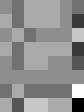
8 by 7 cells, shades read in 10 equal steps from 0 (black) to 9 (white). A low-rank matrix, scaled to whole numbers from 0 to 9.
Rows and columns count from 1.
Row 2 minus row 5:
1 0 0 0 1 0 -1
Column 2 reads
4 4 6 4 4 5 6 3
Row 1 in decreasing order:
6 6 6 5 5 4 4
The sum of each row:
36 35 37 36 34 35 35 35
